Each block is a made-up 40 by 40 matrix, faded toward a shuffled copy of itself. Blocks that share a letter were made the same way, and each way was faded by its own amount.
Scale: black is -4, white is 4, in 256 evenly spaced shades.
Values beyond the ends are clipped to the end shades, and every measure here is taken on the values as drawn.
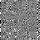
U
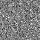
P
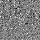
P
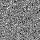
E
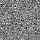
P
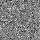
P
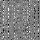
U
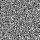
E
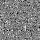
P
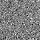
P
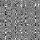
U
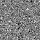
P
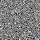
P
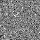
P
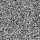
E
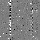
U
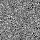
E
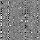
U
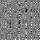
U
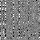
U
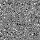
P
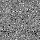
P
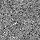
E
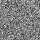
E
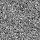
E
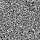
E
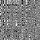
U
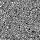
E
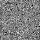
P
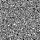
E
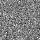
E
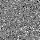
E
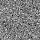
E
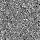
E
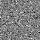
P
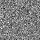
E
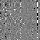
U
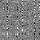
U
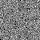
E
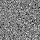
E
